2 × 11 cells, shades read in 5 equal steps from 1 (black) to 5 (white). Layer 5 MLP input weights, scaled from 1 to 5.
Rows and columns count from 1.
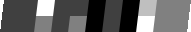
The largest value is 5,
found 2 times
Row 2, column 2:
2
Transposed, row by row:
2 2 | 2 2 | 5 3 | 2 2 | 2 3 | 1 1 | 2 2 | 1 1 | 4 5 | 3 3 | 3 3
